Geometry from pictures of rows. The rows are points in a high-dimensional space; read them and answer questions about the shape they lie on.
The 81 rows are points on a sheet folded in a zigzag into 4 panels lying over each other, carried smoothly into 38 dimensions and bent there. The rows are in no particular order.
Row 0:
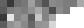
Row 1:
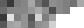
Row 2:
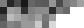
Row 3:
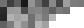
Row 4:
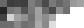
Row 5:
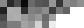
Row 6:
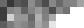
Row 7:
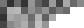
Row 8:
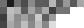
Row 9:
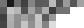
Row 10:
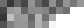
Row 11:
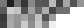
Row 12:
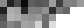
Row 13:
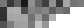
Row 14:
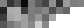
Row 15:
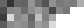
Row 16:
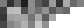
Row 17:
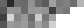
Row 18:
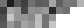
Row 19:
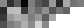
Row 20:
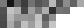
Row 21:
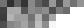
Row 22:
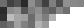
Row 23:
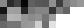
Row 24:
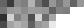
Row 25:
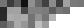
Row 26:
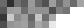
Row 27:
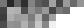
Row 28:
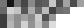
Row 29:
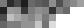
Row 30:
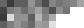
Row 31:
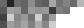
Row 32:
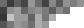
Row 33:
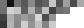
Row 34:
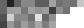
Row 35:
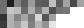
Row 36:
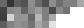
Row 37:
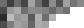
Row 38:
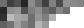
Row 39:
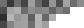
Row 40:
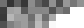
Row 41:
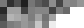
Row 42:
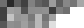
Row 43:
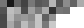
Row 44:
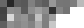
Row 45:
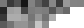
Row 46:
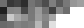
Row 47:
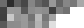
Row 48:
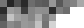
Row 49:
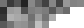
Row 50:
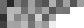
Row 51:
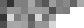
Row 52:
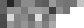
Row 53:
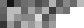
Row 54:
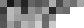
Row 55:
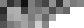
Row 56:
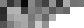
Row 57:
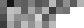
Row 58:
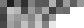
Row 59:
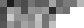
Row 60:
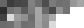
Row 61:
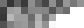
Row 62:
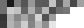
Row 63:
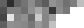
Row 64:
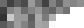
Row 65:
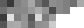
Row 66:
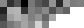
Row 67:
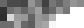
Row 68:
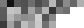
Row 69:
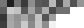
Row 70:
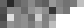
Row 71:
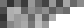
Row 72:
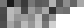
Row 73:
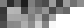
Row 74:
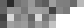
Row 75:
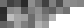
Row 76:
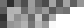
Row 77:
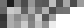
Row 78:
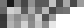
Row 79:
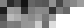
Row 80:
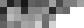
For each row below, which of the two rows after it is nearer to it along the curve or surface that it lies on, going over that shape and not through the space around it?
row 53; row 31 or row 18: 18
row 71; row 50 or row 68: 50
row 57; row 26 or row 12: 12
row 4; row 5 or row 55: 5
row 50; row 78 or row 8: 78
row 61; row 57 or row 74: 74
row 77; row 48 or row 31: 31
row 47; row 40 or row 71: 40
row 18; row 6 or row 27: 6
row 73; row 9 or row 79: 9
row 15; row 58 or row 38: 38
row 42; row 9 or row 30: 30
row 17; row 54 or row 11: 54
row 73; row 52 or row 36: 36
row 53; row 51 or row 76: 51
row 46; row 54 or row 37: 54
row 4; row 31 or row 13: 31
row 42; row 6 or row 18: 6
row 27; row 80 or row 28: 28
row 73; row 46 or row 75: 75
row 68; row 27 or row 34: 34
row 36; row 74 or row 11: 74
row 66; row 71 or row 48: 71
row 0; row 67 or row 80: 67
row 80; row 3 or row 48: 48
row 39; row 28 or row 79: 28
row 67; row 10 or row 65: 10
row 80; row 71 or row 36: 36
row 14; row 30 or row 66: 66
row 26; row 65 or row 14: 65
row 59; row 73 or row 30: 30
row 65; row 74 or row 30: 74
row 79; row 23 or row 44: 23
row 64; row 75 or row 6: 75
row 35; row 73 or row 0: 73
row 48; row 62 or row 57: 57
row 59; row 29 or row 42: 29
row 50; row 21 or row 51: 21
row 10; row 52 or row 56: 56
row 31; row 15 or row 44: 15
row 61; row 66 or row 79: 66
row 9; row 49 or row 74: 49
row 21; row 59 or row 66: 66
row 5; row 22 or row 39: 22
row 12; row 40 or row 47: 47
